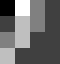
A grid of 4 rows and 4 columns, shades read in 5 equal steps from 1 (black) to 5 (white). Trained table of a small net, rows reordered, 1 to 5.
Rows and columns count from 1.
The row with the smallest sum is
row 4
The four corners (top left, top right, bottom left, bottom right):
1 2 4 2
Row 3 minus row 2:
1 0 -1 0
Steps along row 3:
up down same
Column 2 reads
5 4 4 2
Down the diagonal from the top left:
1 4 2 2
